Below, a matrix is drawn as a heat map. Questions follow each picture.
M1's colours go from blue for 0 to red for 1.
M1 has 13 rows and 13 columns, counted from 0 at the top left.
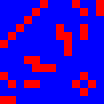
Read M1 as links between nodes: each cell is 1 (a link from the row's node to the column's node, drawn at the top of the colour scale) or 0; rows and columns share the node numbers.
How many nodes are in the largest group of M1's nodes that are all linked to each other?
3
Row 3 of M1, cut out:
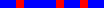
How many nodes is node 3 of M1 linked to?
3
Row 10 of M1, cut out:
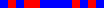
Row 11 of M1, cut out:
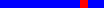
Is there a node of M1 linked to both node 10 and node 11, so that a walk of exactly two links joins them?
no
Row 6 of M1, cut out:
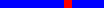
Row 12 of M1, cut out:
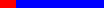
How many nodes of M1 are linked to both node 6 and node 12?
0
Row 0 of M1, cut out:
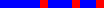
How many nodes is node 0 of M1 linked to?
3
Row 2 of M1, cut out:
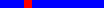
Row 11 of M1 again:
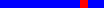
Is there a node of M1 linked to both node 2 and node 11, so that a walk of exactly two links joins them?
no
